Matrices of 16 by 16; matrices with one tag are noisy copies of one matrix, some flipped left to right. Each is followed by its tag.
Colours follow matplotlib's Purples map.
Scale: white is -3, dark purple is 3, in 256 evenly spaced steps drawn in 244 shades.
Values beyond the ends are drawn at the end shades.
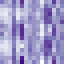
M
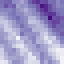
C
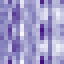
M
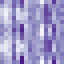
M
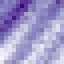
C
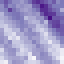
C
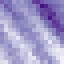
C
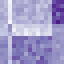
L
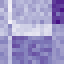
L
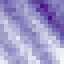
C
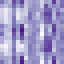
M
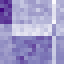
L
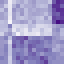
L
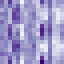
M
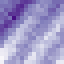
C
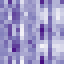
M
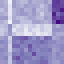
L
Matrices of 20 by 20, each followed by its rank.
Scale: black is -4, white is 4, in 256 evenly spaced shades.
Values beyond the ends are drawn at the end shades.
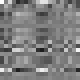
two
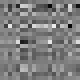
two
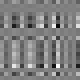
one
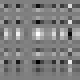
one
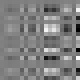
one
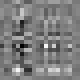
two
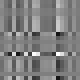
one
